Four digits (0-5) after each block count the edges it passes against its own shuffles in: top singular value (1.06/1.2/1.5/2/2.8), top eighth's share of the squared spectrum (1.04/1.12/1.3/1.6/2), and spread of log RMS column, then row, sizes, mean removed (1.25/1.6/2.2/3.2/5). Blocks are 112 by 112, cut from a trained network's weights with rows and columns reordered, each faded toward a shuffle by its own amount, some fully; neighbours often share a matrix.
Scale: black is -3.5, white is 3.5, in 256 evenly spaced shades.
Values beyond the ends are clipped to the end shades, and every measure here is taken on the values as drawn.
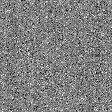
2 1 0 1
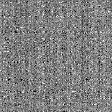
3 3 1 3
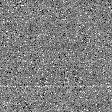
1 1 1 0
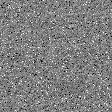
0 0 0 0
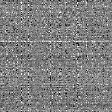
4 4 4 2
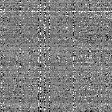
3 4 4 1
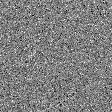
0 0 0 0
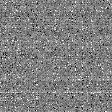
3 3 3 1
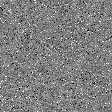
0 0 0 0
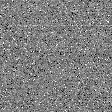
1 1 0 0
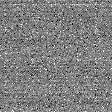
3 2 2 0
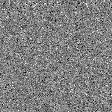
1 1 0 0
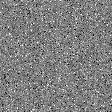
1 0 0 0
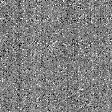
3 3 1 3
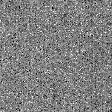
2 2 0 1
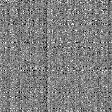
3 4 1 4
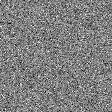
0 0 0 0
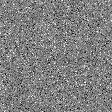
0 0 0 0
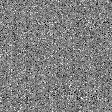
2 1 0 1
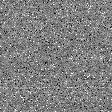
1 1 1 0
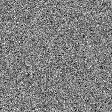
2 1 0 0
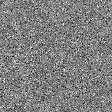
2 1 0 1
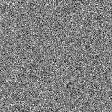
2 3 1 1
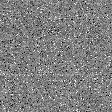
1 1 0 0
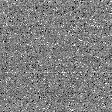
1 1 1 0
